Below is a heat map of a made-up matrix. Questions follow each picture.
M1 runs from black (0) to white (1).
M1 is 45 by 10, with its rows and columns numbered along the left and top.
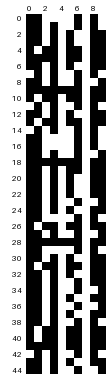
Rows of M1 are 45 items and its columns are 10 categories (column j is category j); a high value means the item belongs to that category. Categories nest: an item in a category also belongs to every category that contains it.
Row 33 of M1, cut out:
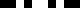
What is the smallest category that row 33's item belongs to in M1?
5
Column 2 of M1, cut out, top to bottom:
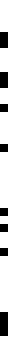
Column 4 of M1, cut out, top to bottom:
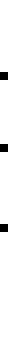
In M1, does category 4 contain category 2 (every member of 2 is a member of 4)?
yes
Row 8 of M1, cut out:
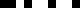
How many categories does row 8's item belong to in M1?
5
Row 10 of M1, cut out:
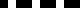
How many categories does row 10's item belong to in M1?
3
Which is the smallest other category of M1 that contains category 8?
5
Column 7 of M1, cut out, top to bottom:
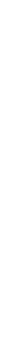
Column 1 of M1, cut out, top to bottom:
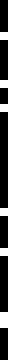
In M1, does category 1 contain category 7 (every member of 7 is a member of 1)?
no
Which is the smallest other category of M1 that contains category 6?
2
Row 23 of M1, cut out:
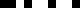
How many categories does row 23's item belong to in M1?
5
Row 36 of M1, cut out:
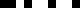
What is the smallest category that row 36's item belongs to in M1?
8
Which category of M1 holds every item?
7
